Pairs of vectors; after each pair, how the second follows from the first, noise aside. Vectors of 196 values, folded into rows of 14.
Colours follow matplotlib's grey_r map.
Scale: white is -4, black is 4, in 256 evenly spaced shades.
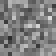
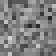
negated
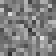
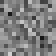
negated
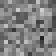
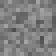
shrunk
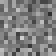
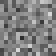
negated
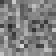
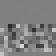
partly zeroed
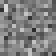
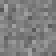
shrunk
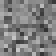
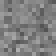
shrunk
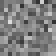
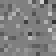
partly zeroed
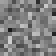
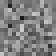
wrapped around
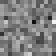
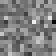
negated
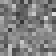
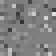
partly zeroed
